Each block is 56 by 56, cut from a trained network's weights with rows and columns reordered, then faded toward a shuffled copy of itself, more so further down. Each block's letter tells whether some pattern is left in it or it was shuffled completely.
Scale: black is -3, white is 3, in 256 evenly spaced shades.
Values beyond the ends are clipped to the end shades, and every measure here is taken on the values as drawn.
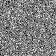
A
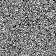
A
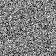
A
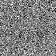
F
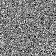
A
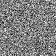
A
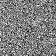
A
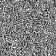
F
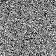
A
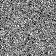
A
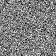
A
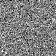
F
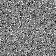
A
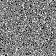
A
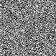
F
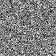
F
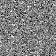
F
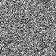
F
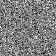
F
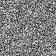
A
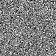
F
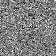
F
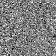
F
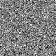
F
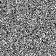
A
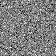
A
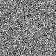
F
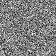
A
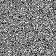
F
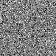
F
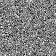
A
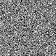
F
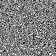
A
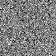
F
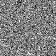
F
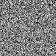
F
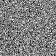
A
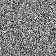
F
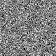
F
